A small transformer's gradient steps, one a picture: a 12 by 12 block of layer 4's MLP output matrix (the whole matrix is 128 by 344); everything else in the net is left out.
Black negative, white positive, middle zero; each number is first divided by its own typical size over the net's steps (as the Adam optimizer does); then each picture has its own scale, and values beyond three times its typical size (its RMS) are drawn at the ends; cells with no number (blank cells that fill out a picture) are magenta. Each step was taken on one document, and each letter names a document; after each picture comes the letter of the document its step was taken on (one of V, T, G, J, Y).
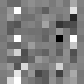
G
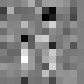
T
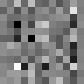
G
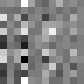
T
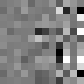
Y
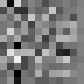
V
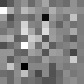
T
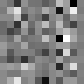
G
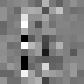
T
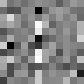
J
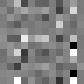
G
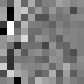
V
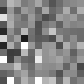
J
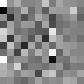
J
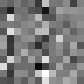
J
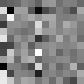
J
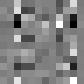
G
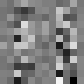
G
